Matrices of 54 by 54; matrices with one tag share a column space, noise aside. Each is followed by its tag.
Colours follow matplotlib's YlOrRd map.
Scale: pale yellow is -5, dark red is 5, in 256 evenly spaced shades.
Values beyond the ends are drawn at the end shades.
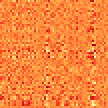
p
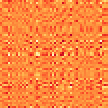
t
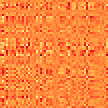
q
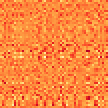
p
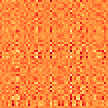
p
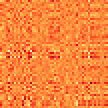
p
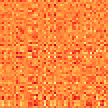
p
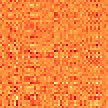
p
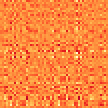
p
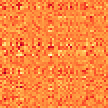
q
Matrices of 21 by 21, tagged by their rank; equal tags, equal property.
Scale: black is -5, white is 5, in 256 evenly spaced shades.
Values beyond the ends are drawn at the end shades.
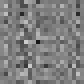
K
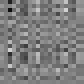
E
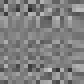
E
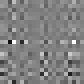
E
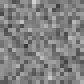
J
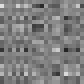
E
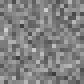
J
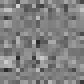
K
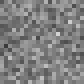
J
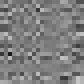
K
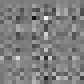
K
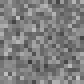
J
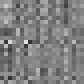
K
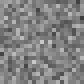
J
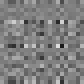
E
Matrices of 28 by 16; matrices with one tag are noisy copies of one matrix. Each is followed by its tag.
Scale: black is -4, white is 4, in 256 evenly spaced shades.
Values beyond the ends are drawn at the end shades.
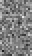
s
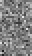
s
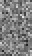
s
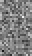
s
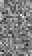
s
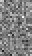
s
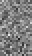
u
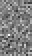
u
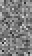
s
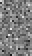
s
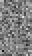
s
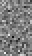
u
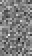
u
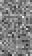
s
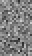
u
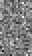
s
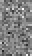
s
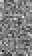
s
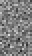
u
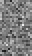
s
